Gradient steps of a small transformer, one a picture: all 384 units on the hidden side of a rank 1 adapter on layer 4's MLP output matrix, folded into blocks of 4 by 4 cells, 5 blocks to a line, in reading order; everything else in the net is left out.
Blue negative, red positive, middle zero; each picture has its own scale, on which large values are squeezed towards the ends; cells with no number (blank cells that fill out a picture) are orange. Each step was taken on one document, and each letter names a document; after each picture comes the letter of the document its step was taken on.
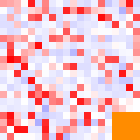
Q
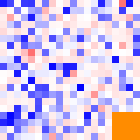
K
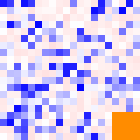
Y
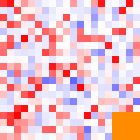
Y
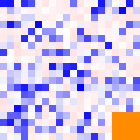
Y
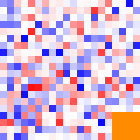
Y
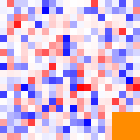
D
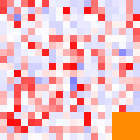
D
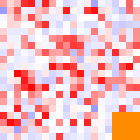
D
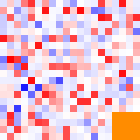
Q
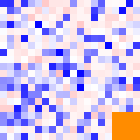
Y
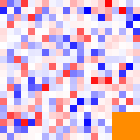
D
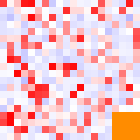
K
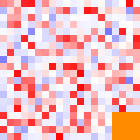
D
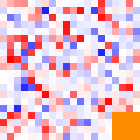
K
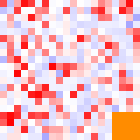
K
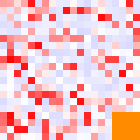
Q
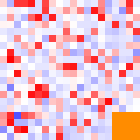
K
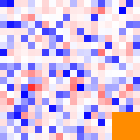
Y
